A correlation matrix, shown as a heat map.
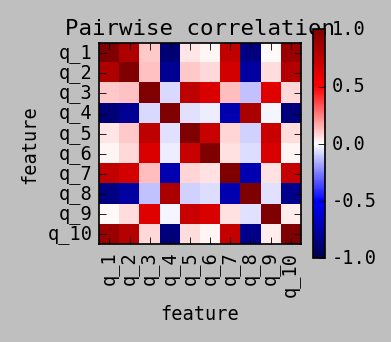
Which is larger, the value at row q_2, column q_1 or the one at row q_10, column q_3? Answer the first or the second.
the first
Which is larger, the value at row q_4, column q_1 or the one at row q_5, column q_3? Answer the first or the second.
the second
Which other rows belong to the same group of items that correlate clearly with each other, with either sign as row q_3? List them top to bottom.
q_5, q_6, q_9
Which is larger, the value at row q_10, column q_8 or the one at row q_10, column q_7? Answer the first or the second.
the second
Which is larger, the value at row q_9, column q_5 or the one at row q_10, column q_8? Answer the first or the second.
the first
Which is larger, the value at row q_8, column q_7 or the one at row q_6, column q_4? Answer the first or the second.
the second
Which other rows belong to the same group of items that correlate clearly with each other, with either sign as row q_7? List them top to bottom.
q_1, q_2, q_4, q_8, q_10
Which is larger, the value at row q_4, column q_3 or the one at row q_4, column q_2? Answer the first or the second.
the first
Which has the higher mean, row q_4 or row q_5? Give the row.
q_5
